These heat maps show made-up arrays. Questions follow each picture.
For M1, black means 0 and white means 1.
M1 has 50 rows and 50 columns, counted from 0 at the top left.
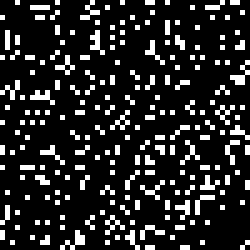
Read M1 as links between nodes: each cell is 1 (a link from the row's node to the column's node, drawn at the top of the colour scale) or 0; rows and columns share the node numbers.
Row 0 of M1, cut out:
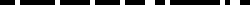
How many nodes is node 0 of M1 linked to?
10
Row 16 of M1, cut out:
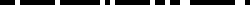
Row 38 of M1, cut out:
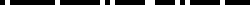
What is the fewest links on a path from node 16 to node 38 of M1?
2
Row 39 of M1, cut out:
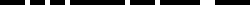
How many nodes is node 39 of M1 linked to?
8
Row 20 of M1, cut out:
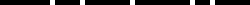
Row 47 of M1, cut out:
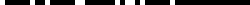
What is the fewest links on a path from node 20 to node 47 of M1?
2
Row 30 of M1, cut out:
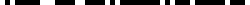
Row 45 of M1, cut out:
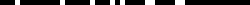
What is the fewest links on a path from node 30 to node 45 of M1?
1
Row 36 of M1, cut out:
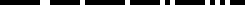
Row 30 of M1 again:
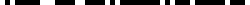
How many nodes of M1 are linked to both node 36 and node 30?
7
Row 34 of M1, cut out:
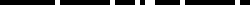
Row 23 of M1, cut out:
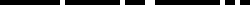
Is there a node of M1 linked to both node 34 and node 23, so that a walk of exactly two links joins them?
yes
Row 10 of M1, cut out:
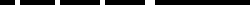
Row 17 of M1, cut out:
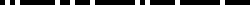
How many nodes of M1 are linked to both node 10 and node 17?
3
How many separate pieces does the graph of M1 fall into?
1
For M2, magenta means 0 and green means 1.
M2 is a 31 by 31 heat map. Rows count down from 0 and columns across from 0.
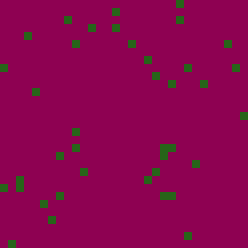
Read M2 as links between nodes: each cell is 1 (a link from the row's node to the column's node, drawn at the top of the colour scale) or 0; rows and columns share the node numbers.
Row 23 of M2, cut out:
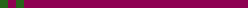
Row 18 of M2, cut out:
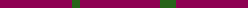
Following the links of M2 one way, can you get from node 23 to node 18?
yes
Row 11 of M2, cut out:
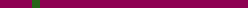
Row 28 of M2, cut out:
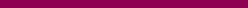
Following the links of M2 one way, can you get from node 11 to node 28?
no
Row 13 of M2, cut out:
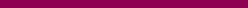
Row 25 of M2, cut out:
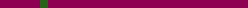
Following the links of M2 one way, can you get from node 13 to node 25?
no
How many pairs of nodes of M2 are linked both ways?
3
